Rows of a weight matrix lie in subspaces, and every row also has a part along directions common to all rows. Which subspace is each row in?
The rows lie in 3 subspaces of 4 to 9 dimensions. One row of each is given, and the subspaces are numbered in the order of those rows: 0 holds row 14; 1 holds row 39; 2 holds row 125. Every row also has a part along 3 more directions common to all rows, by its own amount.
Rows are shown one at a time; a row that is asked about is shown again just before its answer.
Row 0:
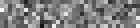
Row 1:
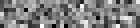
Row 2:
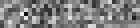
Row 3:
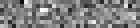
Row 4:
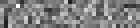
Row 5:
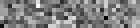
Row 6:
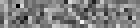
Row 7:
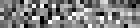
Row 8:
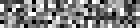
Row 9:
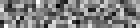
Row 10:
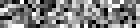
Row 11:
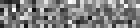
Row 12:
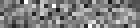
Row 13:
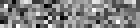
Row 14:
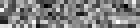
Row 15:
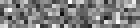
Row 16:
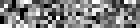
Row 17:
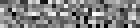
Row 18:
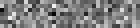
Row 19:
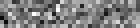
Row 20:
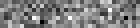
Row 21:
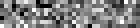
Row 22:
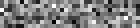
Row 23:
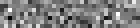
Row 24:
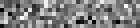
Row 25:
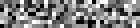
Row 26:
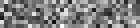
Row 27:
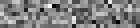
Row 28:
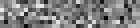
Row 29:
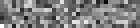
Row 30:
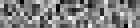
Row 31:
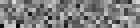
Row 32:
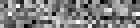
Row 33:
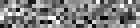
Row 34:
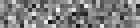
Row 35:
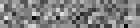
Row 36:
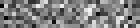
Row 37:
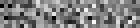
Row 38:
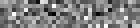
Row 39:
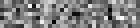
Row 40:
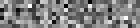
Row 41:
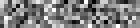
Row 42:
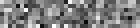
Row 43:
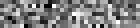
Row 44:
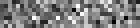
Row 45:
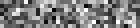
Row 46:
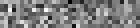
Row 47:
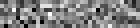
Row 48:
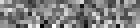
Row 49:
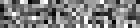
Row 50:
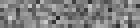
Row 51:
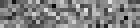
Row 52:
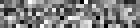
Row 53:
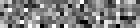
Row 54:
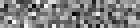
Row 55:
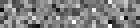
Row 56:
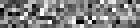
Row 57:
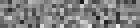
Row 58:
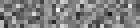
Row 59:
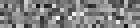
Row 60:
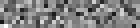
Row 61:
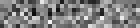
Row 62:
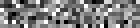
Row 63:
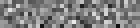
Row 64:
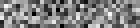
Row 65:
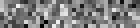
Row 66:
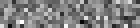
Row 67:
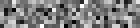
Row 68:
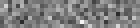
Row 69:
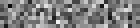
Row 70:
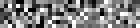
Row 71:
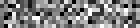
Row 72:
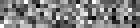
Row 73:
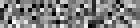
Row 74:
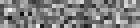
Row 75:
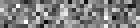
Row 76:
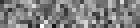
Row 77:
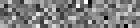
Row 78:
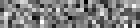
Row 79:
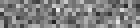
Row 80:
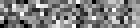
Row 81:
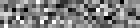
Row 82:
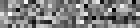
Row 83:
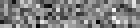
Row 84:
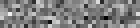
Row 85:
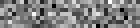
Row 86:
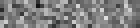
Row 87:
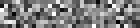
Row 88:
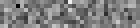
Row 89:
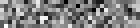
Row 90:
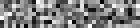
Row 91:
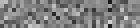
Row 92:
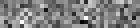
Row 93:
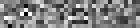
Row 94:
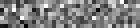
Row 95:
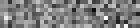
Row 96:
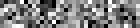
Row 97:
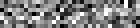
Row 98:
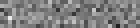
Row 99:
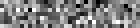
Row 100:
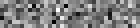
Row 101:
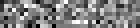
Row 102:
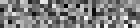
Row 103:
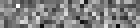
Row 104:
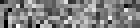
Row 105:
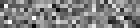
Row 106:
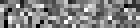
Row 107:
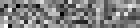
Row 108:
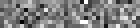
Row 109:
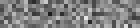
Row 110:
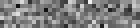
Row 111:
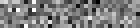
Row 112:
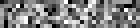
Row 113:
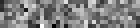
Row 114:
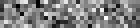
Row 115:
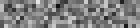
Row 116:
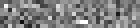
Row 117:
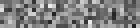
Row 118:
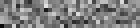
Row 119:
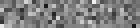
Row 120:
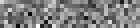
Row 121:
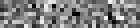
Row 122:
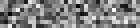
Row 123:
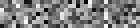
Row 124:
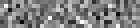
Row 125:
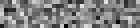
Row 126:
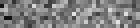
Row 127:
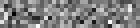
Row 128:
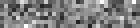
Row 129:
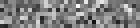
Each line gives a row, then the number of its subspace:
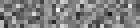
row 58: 1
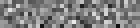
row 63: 2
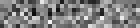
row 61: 1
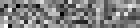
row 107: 2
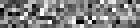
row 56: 0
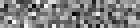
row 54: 1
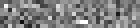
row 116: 2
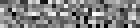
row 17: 1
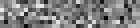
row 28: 0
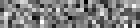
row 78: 1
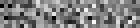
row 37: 1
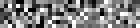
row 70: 1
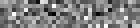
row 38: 1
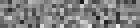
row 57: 2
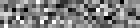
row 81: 0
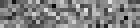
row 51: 1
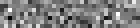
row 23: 2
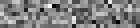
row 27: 1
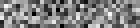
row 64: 1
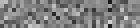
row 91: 1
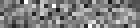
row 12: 1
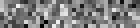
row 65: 2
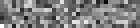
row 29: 0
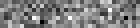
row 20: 1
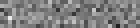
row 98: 1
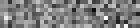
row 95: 2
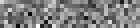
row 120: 2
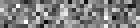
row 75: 2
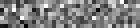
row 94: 0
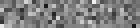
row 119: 0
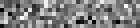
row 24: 0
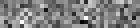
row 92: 2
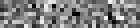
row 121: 1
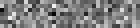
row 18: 1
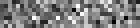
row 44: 1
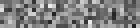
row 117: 0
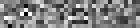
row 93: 2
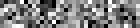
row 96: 1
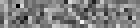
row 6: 2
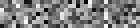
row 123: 2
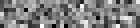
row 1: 2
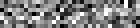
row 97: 1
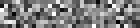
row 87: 1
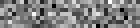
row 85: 1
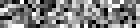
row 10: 1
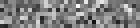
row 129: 0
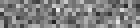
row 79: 1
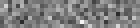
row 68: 2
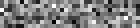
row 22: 1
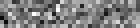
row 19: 1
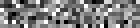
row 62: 1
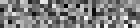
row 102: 1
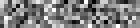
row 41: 2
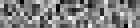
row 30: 1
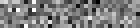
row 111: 0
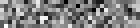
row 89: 0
